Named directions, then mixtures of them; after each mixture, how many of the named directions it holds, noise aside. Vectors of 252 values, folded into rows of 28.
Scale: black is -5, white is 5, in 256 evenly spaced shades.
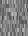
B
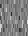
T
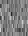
two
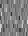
one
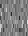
one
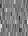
two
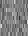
two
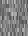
one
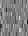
two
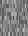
one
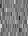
two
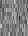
two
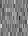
two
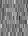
two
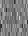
two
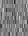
two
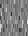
one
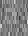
two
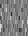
one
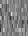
two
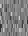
one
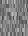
one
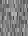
one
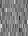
two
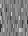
one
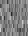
two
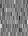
two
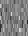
one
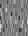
one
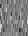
one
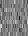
two
